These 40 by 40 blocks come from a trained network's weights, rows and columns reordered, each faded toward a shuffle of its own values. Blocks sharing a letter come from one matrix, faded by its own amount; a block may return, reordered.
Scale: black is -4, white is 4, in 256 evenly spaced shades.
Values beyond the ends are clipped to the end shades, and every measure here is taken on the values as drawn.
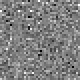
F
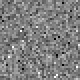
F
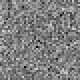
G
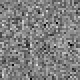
G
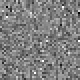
F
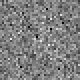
G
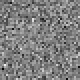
G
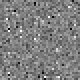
F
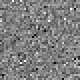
F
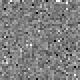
F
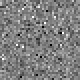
F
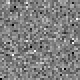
F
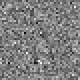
G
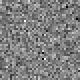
G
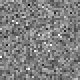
G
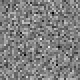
G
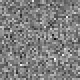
G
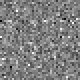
F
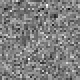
G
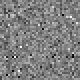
F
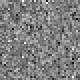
G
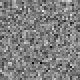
G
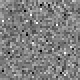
F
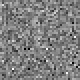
G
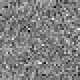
G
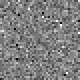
F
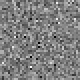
G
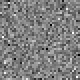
G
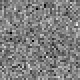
G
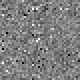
F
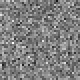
G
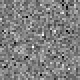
F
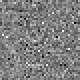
F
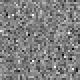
G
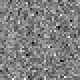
G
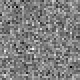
G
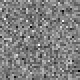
G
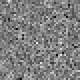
G
